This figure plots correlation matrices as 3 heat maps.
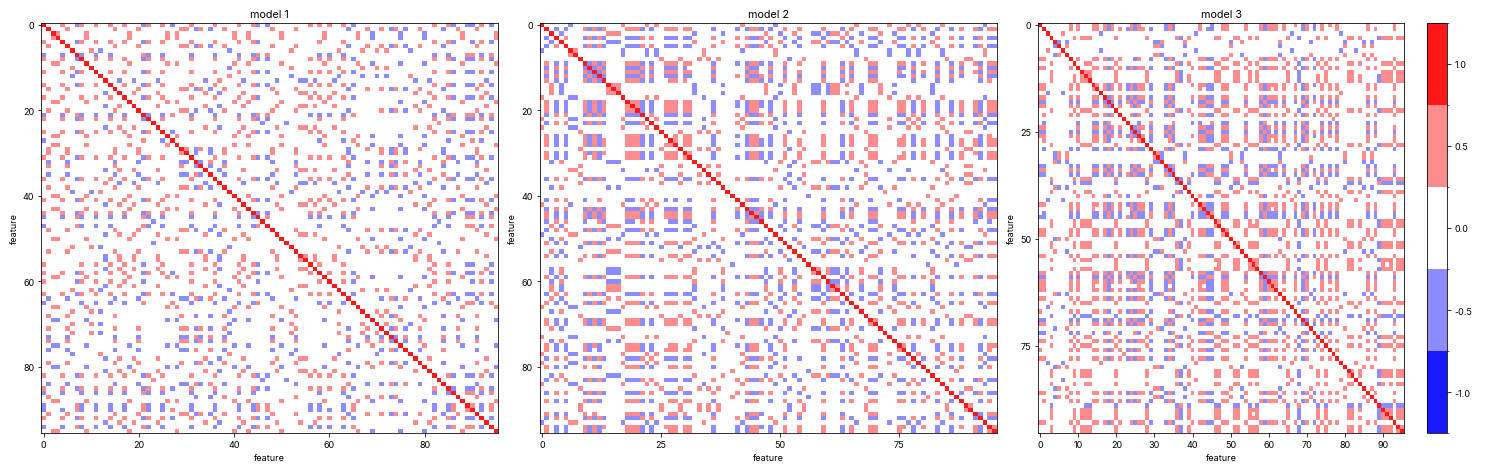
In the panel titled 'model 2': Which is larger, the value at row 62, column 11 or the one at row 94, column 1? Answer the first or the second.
the second
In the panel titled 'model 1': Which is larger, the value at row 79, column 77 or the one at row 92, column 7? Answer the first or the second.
the first
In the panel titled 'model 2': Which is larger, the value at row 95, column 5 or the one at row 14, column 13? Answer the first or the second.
the second
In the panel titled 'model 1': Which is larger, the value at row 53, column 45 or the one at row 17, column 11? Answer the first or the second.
the second
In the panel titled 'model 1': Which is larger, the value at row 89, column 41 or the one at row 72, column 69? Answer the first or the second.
the second
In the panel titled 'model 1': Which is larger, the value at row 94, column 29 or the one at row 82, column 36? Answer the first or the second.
the second
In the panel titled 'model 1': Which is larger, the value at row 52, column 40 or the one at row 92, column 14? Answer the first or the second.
the second
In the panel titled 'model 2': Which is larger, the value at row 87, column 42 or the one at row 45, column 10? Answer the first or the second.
the first
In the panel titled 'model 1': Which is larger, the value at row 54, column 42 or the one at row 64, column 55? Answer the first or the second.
the first
